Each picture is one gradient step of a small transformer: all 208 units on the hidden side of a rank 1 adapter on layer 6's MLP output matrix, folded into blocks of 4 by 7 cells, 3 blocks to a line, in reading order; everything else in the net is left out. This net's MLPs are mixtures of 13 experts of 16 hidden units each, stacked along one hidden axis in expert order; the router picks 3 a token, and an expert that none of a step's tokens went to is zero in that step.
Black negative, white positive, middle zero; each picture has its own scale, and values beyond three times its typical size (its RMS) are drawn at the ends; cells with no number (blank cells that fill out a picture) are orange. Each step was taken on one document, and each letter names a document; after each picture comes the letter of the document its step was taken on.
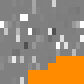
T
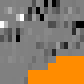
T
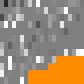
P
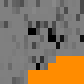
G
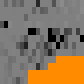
G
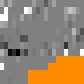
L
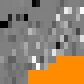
G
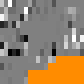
L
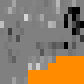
T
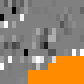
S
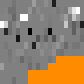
T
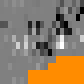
G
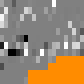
L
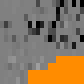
G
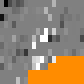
S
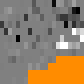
T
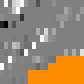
S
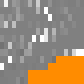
P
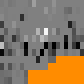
L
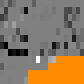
L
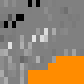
P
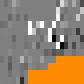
G
